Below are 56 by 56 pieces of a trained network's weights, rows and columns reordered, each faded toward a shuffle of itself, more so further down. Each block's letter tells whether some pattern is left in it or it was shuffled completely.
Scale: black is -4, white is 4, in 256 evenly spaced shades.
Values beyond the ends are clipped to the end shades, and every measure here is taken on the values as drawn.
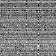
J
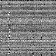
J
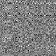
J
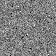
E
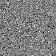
E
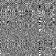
J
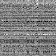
J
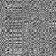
J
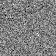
E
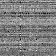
J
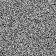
E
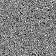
E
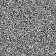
E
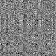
J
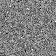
E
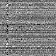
J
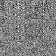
J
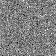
E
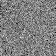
E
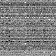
J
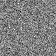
E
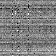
J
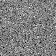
E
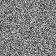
E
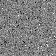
E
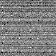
J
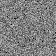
E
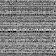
J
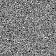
E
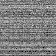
J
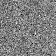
E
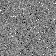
E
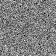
E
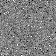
E
